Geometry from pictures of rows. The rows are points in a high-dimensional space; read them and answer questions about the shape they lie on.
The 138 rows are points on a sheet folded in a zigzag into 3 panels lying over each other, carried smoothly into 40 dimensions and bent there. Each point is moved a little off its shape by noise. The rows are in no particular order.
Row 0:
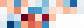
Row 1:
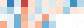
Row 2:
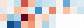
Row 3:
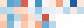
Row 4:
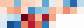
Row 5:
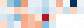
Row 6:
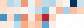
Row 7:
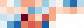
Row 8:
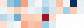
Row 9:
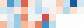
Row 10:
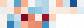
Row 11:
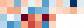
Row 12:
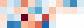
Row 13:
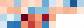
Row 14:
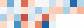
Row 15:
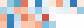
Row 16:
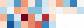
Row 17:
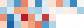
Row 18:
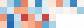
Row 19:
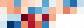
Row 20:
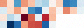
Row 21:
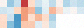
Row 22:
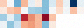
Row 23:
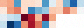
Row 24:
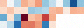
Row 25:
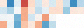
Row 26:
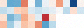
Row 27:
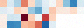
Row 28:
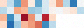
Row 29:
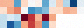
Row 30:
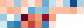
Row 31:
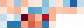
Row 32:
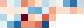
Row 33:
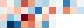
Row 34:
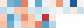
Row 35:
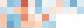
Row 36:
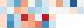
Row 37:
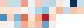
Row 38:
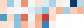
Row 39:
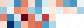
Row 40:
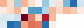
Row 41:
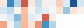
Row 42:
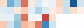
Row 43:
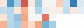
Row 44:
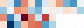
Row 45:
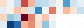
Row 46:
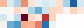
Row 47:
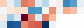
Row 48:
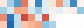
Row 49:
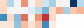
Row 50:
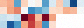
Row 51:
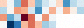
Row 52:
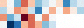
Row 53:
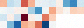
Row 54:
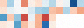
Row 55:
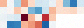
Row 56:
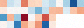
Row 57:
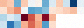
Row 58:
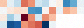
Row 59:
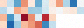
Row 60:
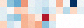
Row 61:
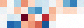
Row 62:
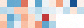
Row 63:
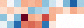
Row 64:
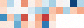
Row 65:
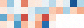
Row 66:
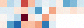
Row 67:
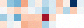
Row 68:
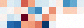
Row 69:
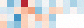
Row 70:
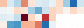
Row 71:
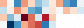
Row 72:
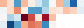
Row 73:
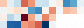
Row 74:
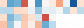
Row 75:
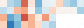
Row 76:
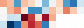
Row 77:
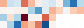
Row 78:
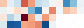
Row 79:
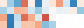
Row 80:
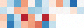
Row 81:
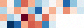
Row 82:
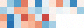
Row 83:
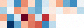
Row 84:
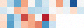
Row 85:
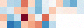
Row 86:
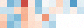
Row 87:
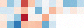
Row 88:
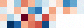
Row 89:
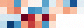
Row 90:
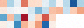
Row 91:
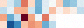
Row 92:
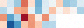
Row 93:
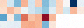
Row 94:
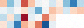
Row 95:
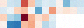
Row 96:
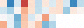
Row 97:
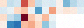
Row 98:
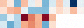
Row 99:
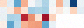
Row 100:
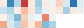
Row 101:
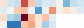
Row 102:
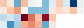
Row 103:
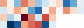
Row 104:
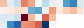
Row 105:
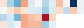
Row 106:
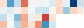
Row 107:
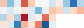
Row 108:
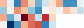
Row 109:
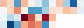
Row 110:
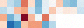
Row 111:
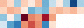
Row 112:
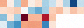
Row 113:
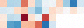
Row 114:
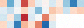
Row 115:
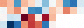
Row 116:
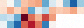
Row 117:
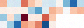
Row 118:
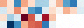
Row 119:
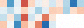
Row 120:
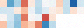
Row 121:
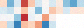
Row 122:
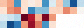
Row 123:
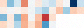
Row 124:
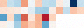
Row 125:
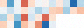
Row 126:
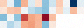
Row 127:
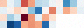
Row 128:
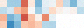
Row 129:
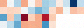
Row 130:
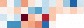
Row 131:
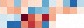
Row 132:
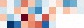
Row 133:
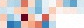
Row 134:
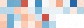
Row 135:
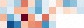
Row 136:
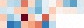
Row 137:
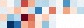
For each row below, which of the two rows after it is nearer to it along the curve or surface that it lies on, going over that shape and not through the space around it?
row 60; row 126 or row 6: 126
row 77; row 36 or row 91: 91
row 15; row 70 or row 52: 52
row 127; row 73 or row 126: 73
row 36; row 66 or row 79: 79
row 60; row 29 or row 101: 29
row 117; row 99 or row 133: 133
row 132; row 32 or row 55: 55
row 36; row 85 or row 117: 85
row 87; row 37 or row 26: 37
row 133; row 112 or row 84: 112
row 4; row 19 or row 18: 19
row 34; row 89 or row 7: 89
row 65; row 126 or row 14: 14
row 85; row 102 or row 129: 129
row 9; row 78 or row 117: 117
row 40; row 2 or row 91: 91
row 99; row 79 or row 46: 79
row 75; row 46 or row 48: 46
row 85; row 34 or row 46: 46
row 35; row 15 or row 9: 9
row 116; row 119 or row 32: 32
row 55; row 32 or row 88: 88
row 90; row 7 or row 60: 7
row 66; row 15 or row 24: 24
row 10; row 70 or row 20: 20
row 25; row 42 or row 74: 42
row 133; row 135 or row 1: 135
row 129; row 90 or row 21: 90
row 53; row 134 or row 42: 42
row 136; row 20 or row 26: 20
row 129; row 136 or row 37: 37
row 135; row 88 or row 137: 88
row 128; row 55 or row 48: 55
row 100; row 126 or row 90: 90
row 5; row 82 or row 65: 82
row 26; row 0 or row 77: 0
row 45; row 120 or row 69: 69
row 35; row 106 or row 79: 106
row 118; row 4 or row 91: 4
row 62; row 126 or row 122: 126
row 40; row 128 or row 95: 128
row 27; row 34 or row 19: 19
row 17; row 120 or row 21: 120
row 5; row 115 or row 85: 115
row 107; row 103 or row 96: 96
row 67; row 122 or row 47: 122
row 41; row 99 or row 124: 124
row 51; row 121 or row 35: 35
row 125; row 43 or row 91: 43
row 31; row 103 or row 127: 103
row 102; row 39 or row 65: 39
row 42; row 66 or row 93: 66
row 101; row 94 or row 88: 94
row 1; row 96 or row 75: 96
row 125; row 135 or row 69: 69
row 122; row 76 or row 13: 76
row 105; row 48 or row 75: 48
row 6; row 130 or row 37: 37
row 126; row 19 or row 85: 19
